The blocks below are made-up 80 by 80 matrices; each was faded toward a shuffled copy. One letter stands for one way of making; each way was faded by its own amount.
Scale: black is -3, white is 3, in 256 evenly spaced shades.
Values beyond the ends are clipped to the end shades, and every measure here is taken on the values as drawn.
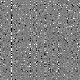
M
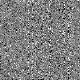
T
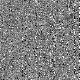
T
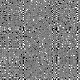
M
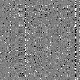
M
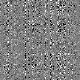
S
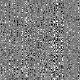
S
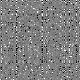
M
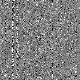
T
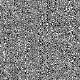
T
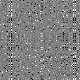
M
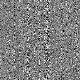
T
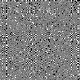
M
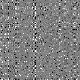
M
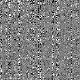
S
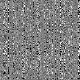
S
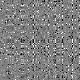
M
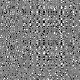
M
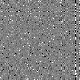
M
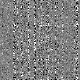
S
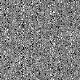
T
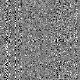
S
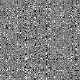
S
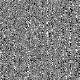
T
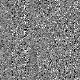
T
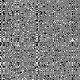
M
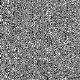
T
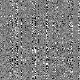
S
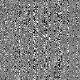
S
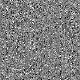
T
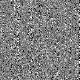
T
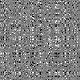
M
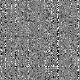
S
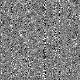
T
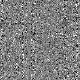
T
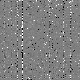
M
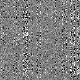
S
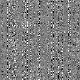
S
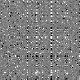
M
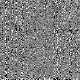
S
